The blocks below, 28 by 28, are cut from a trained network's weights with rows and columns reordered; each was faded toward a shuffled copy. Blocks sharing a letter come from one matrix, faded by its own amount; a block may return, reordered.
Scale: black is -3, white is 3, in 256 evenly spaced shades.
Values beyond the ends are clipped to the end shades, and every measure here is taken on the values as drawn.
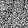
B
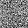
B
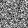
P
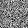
B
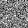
B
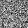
B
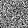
B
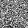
P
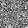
P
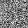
P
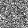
B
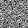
B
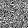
P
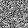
B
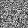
P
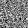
P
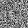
P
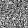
B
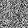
P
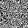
P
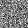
B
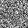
B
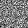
B
